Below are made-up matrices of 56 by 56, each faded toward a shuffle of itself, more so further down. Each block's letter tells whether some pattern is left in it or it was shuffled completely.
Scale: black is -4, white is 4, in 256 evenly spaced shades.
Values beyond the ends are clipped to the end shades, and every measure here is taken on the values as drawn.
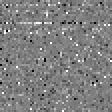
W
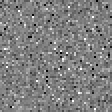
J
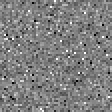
J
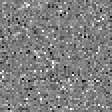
W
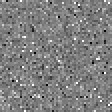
W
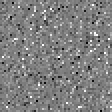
J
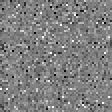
W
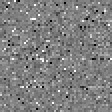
W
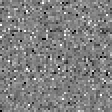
W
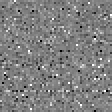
W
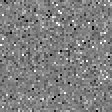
J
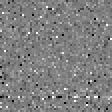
W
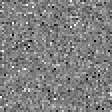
J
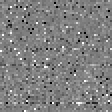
W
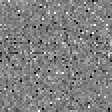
W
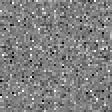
W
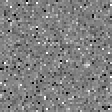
J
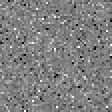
J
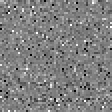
W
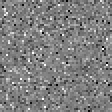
W
